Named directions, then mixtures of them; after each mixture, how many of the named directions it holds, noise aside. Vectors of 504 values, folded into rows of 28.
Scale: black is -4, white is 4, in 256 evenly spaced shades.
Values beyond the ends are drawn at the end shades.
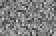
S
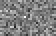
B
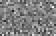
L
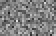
one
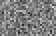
two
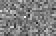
one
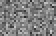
three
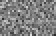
two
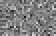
two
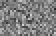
two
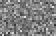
two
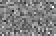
one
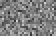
one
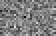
one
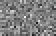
two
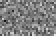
two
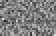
two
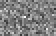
three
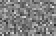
two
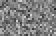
two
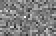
one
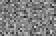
three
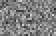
two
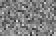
one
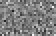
one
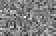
one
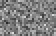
three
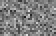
two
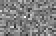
one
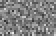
three
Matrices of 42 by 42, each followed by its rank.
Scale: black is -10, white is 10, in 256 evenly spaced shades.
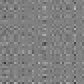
three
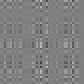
one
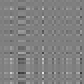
one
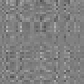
three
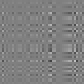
one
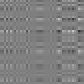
one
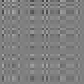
one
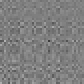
three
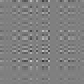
one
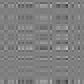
one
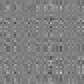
three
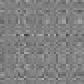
three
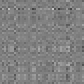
three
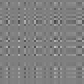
one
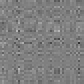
three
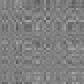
three
